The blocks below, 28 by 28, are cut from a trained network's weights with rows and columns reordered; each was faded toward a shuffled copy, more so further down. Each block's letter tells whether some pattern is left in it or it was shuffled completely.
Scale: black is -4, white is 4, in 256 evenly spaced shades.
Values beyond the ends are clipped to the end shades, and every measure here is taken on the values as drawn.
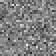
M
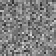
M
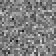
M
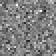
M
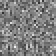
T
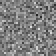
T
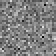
M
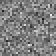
M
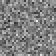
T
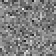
M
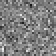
M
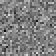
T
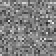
T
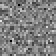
T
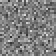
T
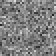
M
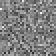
T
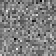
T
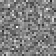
M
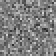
M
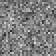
M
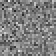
M
